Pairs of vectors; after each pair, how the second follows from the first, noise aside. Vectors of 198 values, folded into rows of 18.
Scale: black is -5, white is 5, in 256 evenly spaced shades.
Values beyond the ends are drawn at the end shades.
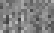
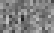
negated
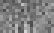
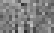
negated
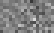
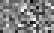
scaled up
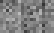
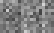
negated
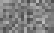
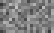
wrapped around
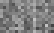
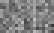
copied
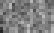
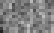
copied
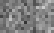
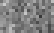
wrapped around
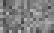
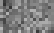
copied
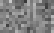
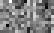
scaled up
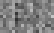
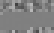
partly zeroed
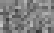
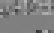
partly zeroed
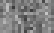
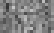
negated
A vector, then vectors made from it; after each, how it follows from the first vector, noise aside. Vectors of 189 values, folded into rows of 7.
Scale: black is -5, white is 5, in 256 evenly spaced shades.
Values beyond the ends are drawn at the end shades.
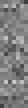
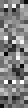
scaled up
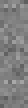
shrunk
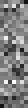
scaled up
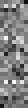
scaled up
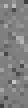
partly zeroed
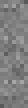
shrunk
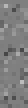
partly zeroed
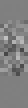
partly zeroed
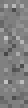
partly zeroed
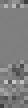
partly zeroed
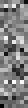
scaled up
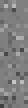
partly zeroed
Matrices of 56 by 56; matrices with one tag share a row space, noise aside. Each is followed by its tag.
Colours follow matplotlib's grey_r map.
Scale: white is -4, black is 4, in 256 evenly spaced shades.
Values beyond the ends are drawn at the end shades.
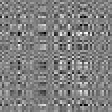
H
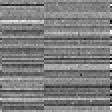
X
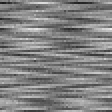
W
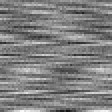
W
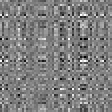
H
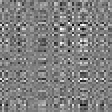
H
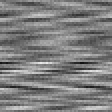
W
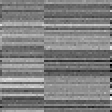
X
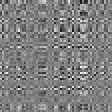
H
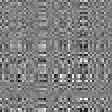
H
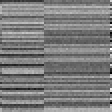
X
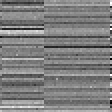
X
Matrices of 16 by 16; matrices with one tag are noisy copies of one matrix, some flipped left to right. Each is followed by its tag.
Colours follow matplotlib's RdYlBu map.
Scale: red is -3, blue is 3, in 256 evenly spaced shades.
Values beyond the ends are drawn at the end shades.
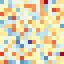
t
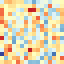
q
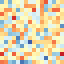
t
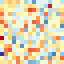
q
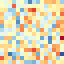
q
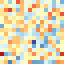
t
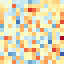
q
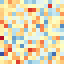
q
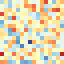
t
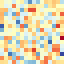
q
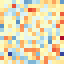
q
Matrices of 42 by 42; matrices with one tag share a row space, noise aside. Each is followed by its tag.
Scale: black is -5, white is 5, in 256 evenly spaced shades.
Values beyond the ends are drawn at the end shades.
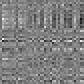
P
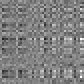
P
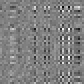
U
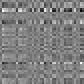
P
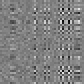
U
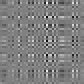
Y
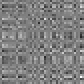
P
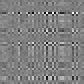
Y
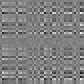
P
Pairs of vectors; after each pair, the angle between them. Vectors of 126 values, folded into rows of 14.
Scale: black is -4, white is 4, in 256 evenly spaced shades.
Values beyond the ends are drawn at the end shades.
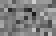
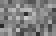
partly opposed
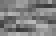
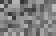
orthogonal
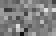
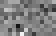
nearly opposite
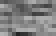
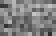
partly opposed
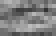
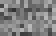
partly aligned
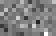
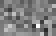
partly opposed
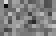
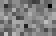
partly aligned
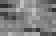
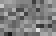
partly opposed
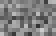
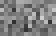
partly opposed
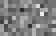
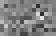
partly opposed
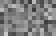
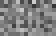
partly aligned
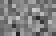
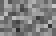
partly aligned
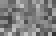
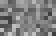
nearly parallel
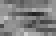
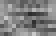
nearly parallel
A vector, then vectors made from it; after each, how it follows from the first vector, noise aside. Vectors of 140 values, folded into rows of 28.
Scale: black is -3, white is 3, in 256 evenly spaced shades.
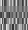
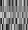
negated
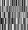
sign-scrambled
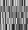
sign-scrambled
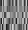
negated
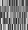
sign-scrambled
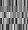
negated
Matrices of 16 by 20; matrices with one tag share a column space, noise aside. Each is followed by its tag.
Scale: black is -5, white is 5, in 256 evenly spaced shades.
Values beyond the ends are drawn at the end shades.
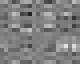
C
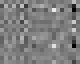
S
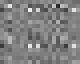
S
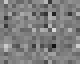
C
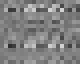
S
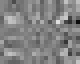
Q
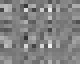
S
